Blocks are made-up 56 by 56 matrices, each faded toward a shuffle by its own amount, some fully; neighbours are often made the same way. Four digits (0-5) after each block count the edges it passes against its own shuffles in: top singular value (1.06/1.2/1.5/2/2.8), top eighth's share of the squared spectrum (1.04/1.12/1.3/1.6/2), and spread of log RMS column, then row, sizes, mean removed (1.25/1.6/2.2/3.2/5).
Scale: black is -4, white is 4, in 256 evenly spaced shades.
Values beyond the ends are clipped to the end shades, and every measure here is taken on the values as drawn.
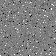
0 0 0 0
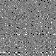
3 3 1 2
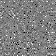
3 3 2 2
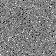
2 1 0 0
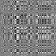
5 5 4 4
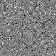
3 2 0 0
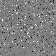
0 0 0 1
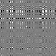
5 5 3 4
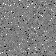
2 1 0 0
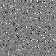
2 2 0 1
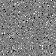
3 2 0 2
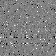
3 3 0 1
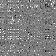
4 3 1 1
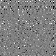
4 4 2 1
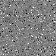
2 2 1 1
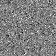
0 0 0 0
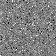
2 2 0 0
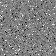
0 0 0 0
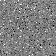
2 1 0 0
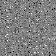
3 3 1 0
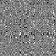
4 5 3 2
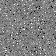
0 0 0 0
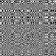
5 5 3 4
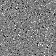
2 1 0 0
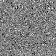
2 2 0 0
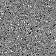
1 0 0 0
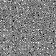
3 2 1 0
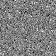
1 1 0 0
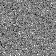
0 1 0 0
